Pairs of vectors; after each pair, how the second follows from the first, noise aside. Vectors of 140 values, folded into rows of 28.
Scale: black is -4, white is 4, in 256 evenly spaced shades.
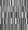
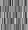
sign-scrambled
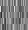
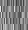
sign-scrambled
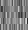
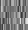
sign-scrambled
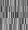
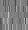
partly zeroed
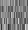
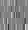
partly zeroed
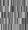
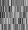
sign-scrambled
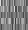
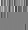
partly zeroed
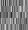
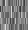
sign-scrambled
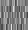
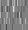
partly zeroed
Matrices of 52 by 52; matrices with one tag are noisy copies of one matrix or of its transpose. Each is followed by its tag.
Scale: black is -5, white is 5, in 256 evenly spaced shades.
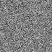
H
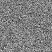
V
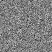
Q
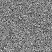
V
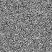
H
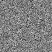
Q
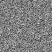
Q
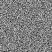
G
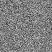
H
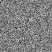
Q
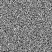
G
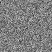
Q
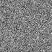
H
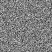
G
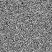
H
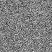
H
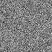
H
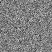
Q
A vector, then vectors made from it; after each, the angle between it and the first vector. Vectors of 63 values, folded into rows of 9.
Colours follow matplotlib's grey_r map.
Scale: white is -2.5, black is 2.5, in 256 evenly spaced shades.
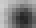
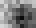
nearly parallel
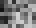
partly opposed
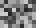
orthogonal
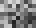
partly aligned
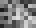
partly opposed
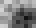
nearly parallel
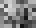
partly aligned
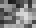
partly opposed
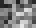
partly opposed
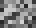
orthogonal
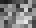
partly opposed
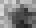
nearly parallel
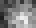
nearly opposite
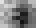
nearly parallel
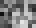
partly opposed
